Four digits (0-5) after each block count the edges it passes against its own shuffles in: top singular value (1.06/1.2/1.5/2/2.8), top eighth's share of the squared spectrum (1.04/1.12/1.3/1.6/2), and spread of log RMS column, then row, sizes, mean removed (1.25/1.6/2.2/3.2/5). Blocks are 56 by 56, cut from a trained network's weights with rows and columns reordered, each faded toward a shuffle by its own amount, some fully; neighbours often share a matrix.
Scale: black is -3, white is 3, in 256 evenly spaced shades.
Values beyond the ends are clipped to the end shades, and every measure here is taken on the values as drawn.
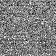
1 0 0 0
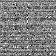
3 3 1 0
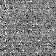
2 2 1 0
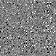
2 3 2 1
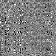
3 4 2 1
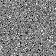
0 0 0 0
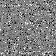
2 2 0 1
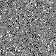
0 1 0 0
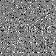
3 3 0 2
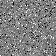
0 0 0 0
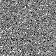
0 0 0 0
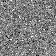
0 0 0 0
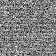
2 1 0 0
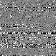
3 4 0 4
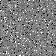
0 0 0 0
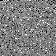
2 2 0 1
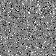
2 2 0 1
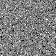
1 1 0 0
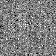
2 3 0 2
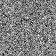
0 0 0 0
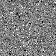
0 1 0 0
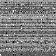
4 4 2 1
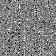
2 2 1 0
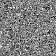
2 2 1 0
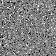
1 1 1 0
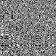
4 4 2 2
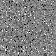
2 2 1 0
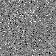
2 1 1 0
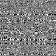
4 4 0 3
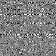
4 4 0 3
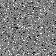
2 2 0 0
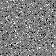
1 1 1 0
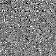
3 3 2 2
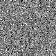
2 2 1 0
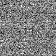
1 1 0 0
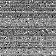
4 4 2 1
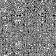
2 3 1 2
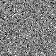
1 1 0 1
